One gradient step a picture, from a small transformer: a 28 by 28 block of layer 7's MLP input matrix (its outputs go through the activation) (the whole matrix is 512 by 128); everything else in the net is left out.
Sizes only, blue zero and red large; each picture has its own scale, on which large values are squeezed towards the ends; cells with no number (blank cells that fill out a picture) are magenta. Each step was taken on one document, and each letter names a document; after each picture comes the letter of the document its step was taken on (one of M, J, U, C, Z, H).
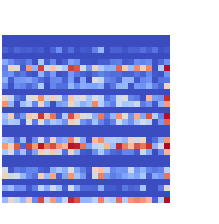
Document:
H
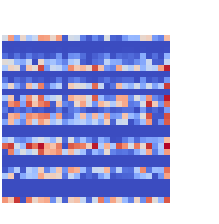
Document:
H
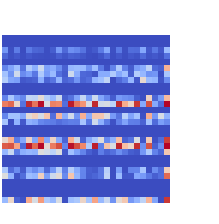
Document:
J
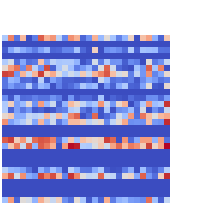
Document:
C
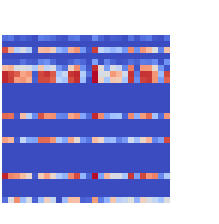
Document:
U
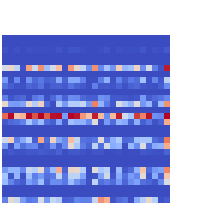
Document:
H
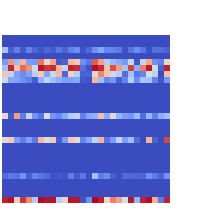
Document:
U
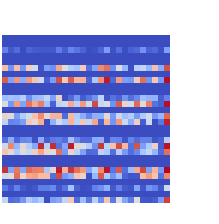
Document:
J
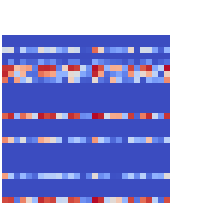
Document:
U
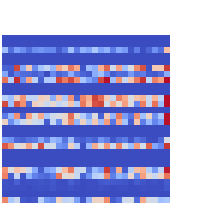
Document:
J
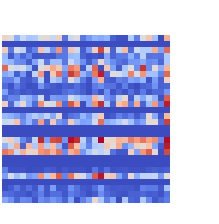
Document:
H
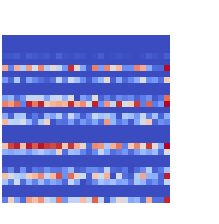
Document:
J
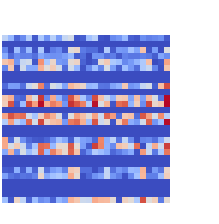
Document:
H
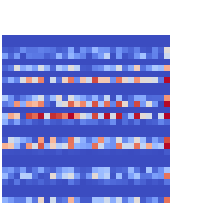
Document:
J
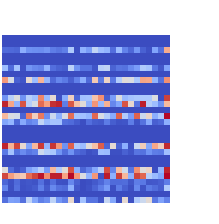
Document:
J
